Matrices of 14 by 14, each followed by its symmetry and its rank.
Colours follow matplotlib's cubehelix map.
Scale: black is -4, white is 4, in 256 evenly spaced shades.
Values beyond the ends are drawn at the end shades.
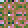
neither, rank two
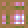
symmetric, rank one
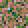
symmetric, full rank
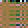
neither, rank one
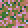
neither, full rank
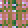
neither, rank two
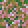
neither, full rank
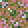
symmetric, full rank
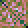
symmetric, full rank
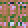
neither, rank two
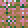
neither, rank three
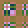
symmetric, rank one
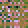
neither, rank three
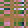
neither, rank one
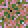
symmetric, full rank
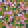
neither, full rank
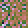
neither, rank three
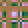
symmetric, rank one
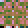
neither, rank two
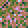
symmetric, full rank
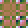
symmetric, rank one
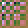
symmetric, rank one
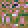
neither, rank three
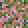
neither, full rank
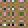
neither, rank one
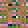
neither, rank two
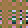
neither, rank one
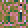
neither, rank three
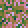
neither, full rank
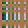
neither, rank one
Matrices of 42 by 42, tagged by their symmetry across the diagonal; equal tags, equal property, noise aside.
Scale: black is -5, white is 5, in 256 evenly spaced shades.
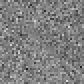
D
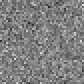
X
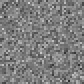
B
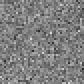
D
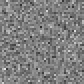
X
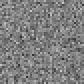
X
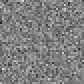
D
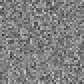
X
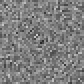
B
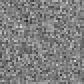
D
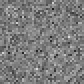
B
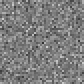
B
